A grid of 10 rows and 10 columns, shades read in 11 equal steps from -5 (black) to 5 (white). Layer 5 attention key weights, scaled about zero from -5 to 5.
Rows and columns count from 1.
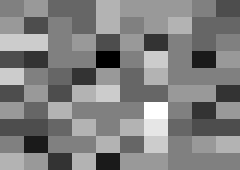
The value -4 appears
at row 4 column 9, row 9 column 2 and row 10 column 5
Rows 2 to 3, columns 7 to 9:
1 2 -1 / -3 0 -1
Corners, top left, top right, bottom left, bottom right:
0 -2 2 0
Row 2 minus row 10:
-1 -3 3 -3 6 -1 0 2 -1 -1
